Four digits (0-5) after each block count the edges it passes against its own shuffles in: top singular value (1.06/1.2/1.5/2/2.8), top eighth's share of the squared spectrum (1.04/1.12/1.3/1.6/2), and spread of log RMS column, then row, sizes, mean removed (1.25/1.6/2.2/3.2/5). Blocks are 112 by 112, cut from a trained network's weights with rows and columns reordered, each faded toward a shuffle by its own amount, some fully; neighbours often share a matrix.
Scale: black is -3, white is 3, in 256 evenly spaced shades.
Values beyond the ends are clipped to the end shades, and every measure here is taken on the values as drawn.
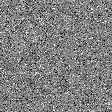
0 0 0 0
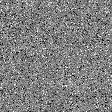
0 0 0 0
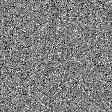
0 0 0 0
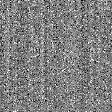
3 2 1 2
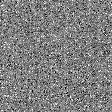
1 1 0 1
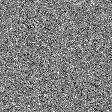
0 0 0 0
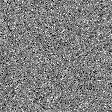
0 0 0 0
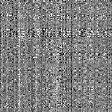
4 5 3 4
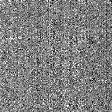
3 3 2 2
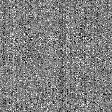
2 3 1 2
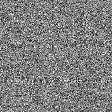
3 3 0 2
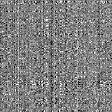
3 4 2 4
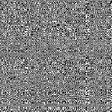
4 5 3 4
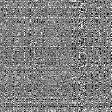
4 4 4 2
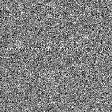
3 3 1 2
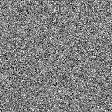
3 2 0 1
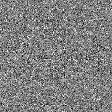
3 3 1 1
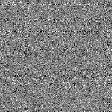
3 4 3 2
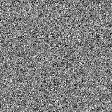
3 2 0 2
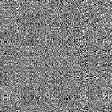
4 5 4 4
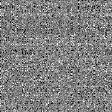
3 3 3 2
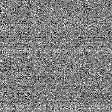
3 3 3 2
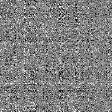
3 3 3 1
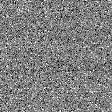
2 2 1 0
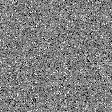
1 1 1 0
